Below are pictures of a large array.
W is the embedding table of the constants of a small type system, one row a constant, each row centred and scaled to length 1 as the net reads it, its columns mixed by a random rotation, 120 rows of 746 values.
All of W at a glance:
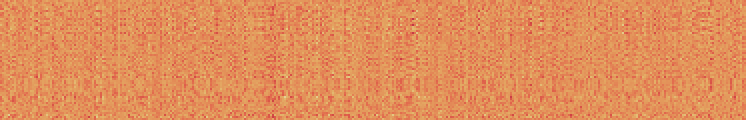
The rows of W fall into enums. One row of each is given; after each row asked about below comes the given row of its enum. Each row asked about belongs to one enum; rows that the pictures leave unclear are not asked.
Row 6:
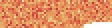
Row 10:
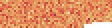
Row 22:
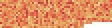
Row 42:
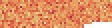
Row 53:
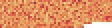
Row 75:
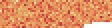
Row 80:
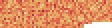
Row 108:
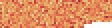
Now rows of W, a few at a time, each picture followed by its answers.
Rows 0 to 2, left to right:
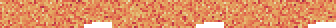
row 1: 75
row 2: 108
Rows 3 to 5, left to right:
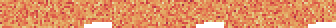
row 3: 22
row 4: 108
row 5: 42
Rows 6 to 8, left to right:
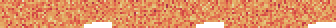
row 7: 80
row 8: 80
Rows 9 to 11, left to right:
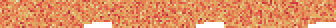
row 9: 75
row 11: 22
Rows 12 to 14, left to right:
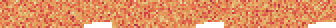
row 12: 75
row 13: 6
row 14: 80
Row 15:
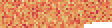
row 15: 6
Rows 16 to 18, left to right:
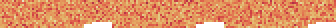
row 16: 6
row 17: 53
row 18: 22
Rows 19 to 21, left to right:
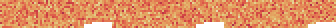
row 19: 22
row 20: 42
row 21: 6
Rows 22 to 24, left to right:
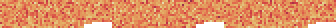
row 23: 108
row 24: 22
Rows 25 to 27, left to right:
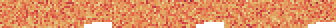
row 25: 22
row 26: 108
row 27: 6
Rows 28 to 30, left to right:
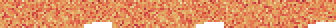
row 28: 6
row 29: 6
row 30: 108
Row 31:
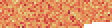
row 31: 75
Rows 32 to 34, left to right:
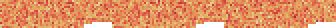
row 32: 22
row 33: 22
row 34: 42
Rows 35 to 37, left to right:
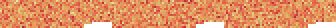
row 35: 75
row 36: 108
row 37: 42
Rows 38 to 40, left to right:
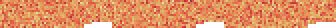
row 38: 42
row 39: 108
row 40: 22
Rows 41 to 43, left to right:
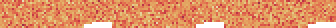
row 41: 6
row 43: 53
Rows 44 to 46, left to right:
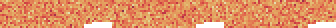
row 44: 10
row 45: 42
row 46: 108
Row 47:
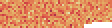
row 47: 10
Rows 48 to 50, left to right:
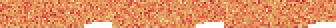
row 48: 10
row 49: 6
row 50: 108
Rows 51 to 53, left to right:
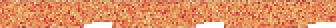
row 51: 75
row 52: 42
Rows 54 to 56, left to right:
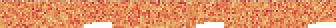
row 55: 22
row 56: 80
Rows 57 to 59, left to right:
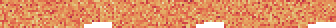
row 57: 42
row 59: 53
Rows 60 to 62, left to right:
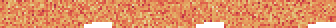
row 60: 80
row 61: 42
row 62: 53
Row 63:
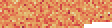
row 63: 75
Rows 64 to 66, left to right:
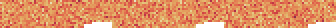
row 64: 108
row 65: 6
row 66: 42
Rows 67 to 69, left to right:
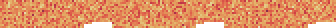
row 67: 80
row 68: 22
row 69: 80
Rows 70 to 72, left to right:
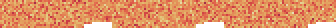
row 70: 53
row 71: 6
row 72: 10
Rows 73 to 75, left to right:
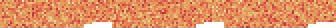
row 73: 6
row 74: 42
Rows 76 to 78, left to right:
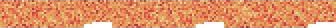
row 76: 6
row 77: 6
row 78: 75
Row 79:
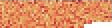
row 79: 108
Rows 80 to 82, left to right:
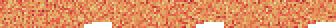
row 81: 108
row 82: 108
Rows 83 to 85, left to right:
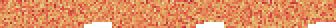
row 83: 80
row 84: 108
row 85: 22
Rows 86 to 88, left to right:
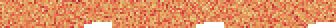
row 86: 108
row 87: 80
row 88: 75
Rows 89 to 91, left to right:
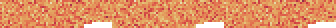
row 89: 108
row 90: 6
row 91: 108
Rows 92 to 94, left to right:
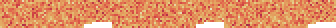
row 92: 6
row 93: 10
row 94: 6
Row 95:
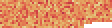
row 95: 22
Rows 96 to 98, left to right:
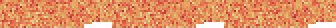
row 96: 42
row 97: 42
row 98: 42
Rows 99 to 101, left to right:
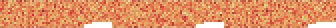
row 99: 80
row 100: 75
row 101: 80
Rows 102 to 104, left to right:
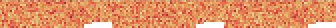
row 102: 42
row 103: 10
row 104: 42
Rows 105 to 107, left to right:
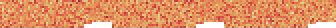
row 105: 108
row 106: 53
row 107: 10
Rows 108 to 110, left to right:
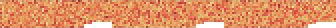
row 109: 22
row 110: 80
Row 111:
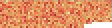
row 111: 10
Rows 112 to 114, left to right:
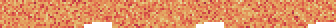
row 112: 53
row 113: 6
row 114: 75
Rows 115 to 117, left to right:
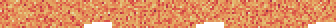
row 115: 75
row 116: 80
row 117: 80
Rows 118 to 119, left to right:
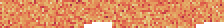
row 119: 42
